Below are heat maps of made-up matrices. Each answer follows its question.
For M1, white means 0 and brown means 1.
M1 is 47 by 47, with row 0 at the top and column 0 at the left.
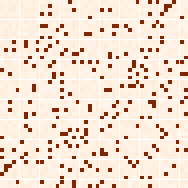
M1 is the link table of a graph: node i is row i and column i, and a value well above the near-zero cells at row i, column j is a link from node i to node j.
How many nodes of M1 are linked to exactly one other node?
1
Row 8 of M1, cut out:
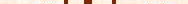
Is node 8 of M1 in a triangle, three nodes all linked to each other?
no
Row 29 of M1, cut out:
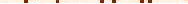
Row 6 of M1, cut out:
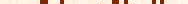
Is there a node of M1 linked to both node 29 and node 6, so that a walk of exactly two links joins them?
yes
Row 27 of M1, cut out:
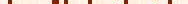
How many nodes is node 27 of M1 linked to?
7
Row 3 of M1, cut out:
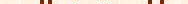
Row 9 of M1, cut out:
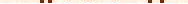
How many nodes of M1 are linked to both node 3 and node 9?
4
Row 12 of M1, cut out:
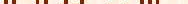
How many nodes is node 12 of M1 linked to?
9
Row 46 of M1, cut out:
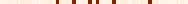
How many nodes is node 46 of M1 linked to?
6
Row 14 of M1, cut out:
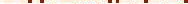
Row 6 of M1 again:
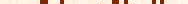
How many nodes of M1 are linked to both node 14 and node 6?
2
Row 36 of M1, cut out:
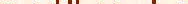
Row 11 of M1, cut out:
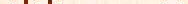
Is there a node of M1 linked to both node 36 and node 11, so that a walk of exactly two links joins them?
no
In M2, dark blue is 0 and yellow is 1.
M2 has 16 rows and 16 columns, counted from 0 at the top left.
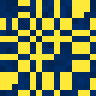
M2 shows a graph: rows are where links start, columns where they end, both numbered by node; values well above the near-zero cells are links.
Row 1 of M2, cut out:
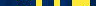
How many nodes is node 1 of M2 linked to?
5
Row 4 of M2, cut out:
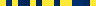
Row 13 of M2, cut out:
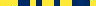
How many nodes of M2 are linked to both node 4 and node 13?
8
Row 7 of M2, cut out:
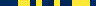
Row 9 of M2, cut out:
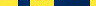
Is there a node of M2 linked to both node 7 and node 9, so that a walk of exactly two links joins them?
yes
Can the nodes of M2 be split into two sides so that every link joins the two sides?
no
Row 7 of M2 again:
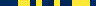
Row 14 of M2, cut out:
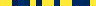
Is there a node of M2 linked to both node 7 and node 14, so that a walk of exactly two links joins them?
no
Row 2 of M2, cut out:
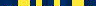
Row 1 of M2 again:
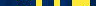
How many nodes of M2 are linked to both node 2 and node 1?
4
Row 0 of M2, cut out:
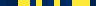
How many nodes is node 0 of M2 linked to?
7
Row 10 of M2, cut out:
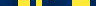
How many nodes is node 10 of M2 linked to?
6
